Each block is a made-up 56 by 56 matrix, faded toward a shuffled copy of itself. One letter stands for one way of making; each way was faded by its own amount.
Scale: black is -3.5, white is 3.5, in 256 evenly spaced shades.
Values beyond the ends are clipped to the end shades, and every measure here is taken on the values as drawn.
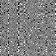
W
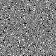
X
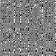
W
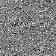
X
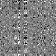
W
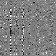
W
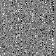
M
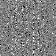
M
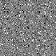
X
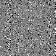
M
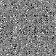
X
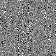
M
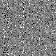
M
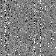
M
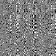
W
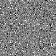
X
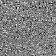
X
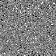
X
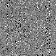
M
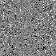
M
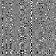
W
